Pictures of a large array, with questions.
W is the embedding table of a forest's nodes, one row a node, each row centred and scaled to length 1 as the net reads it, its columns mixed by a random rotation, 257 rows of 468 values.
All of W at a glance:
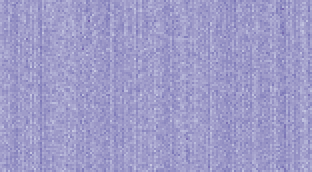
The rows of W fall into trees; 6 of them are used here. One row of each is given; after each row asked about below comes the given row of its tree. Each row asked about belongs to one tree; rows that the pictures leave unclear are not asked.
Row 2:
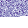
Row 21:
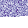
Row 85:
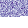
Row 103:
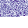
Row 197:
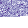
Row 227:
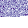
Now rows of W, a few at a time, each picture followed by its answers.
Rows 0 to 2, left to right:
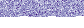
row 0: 2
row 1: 197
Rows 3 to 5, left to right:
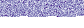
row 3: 21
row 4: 2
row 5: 227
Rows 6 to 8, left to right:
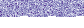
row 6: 2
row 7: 103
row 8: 197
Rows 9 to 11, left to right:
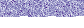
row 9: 85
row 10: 2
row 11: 2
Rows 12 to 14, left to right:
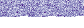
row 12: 197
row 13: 197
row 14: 21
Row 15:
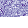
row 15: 197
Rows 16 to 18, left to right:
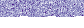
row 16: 227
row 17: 197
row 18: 2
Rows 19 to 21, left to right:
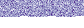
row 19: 85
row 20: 21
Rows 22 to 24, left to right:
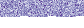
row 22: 85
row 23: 103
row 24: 197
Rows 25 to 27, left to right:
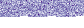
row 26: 103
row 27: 103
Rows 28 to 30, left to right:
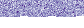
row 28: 197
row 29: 2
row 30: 197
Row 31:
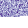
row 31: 197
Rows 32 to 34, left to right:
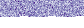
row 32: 103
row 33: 197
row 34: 21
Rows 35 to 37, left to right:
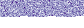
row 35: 85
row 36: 21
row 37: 21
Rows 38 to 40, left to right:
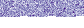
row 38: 197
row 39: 21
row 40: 197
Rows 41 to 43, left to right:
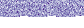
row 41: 197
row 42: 103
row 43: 103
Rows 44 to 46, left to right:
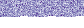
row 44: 197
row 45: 21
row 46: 21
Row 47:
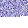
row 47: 227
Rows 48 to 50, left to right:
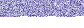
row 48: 197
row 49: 21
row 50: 21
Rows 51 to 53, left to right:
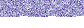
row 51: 103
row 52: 197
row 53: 21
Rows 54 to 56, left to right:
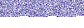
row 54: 2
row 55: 227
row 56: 227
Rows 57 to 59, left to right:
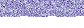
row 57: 85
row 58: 197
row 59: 85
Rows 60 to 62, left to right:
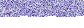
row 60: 85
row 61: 21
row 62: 227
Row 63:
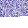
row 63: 2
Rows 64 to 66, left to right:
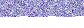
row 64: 21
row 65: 227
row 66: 21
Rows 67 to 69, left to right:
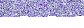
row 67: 197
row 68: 227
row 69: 103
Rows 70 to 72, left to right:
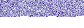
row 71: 85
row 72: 227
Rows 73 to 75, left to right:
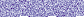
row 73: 227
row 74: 227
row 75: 227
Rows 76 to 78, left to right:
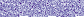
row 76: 103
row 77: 85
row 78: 103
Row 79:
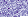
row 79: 197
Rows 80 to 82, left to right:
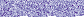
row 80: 197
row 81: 103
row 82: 103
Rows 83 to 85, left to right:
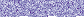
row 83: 21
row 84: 197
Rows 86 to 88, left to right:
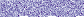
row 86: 103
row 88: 85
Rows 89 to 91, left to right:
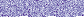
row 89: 21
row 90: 2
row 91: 2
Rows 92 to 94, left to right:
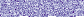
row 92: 103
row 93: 227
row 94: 197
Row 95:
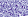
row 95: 103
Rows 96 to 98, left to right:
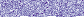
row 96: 85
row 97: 21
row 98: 197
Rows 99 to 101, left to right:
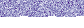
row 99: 227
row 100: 197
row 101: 85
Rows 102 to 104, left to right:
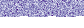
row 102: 21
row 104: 2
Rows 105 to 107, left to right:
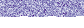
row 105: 21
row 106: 21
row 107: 85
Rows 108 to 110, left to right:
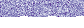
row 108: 227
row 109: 197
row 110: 85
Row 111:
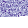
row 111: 103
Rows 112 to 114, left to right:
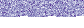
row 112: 197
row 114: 197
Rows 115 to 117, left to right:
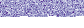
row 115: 227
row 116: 103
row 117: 197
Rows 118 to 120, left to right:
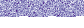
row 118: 21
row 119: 227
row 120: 197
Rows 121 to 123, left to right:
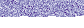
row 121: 85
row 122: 227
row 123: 103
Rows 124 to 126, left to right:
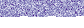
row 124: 227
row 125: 21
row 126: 103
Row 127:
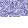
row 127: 85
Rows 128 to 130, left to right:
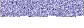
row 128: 85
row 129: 227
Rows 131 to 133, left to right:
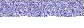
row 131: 103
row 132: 103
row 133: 21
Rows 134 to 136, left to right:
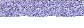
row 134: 103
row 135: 21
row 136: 21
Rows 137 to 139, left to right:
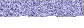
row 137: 103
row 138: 197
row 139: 227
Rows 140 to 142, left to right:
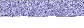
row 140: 21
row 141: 197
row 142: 197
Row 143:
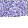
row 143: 197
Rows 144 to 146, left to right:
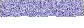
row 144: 227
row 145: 85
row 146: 227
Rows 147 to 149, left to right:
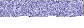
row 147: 2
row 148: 227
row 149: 197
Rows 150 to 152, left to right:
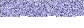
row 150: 227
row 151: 103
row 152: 21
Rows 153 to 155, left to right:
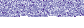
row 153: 197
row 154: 103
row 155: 85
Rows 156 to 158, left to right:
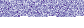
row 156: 197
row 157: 103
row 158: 227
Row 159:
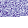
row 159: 227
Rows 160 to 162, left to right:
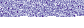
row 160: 197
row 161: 21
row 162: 103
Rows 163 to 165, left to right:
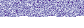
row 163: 21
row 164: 21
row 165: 85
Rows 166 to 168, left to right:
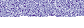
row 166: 227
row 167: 21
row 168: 85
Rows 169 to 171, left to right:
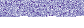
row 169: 197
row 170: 103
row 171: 85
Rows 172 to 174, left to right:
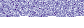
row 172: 103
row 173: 227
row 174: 2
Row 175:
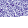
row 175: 2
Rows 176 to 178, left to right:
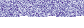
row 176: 103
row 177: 21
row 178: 197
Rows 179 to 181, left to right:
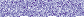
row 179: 85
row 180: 85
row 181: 85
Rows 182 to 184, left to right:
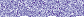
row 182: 85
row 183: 85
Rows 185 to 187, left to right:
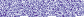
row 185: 197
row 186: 227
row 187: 103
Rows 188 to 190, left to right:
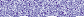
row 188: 2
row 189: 2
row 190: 227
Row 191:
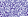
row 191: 227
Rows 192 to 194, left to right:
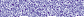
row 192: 227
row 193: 103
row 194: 21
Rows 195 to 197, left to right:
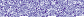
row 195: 21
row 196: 197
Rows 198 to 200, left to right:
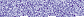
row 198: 197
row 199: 227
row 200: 103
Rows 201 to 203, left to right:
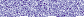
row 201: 21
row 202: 2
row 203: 227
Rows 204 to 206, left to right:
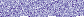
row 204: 227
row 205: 227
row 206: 197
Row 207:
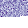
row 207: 227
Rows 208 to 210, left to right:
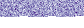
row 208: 103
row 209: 227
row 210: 103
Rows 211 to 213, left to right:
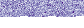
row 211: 85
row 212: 197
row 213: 197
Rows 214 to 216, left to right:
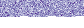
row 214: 227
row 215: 85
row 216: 21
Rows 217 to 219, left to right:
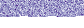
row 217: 103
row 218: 2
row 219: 227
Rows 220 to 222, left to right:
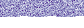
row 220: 227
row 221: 21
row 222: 197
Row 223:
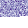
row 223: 103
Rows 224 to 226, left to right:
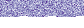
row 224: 2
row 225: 21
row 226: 227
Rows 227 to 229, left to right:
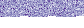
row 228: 227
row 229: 197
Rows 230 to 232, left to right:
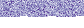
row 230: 197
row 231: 103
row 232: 103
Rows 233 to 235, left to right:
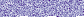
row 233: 21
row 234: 21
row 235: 227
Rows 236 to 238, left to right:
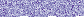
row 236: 197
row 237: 227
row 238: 103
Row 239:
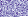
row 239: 2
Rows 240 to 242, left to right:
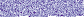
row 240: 103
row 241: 227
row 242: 21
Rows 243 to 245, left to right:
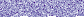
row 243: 197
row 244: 103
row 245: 227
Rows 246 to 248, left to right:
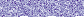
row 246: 85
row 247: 2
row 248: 21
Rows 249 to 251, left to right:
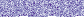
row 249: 21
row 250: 197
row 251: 21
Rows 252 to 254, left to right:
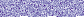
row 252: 227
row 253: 103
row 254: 227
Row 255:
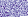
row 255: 227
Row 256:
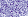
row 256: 103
